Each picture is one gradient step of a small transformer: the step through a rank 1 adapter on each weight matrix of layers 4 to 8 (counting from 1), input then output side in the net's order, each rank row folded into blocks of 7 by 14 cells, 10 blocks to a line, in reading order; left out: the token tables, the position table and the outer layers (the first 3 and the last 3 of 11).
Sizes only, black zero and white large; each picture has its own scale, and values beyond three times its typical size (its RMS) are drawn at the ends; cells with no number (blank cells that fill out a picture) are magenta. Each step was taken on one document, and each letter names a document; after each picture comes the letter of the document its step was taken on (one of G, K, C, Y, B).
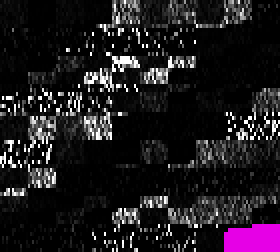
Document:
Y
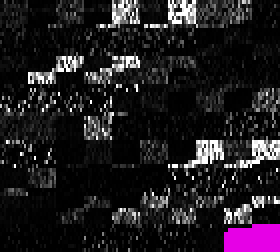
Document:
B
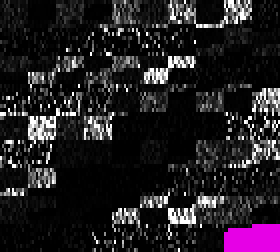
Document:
Y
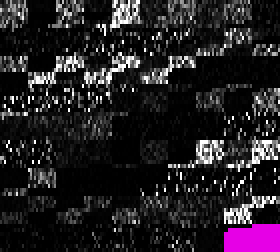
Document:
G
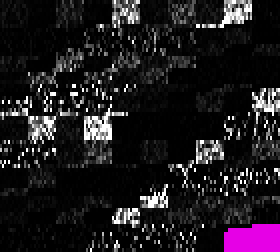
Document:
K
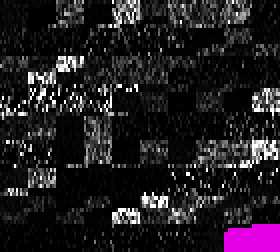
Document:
B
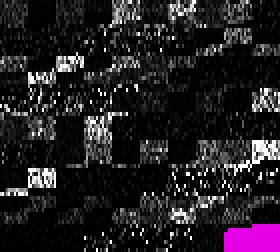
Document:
B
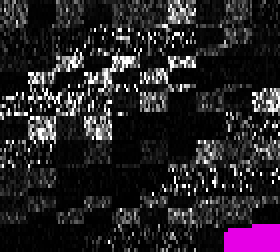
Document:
Y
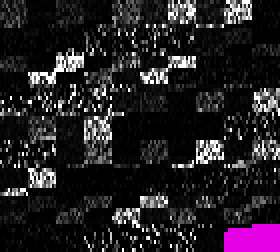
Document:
K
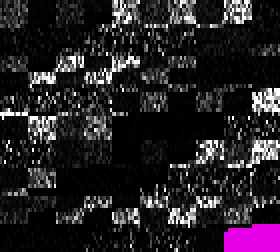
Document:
G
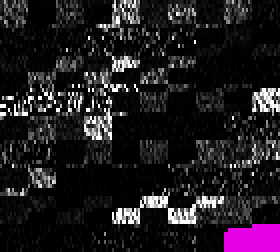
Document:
Y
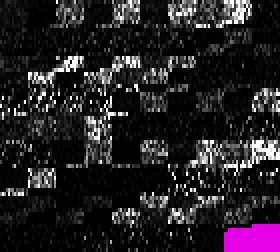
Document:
B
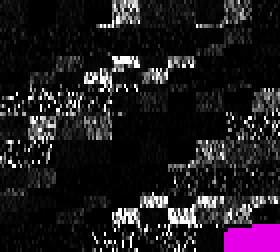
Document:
Y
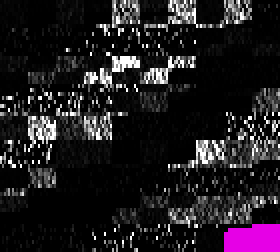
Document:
Y
